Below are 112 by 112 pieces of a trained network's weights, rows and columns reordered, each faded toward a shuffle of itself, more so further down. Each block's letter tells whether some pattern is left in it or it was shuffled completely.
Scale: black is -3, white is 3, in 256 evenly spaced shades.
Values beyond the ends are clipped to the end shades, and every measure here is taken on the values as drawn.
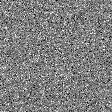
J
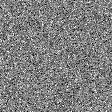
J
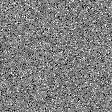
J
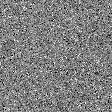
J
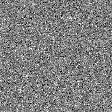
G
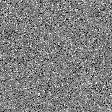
J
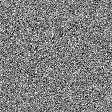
G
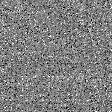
G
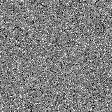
J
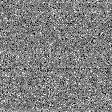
G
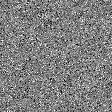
J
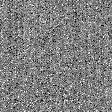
G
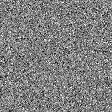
G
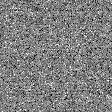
G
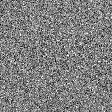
J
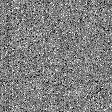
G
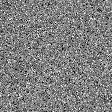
J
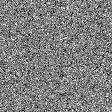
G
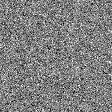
G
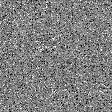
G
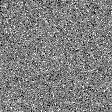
J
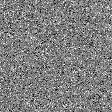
J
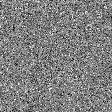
J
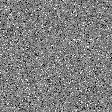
J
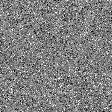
J
